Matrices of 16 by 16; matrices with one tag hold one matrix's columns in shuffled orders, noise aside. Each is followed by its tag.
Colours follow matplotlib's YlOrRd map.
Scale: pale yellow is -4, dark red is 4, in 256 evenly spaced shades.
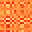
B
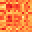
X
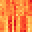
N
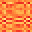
B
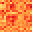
X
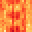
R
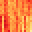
N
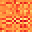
B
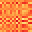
B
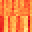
N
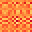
B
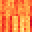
N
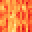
R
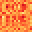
X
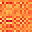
B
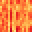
R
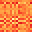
B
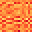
B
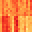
N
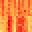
N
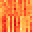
N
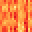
R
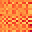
B
